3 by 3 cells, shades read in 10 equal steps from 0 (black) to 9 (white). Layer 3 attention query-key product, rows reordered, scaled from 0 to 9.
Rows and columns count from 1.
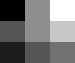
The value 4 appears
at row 3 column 3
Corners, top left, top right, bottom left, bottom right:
0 9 1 4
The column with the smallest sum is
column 1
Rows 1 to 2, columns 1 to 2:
0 5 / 3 5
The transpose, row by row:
0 3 1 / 5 5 3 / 9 7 4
